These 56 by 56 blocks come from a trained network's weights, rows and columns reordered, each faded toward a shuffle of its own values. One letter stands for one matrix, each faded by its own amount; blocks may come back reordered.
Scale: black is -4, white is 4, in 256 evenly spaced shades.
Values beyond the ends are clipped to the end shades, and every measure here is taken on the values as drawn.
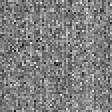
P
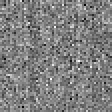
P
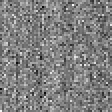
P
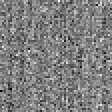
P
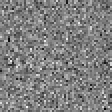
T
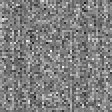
P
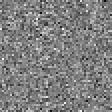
T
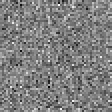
T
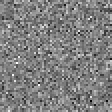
T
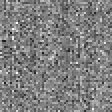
P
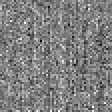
P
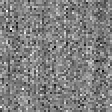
P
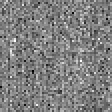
P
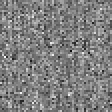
P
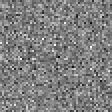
T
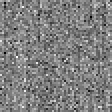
P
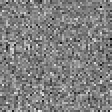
T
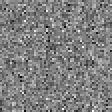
T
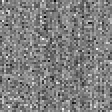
P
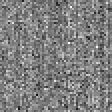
P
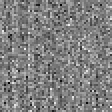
P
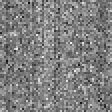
P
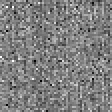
P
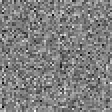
T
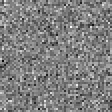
T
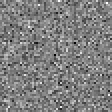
T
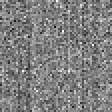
P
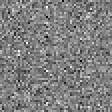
T
